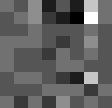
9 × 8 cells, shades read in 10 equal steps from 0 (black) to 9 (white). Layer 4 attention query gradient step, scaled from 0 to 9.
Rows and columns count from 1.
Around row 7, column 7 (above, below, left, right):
3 2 1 3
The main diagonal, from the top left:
4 4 4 3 4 4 7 4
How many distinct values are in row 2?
7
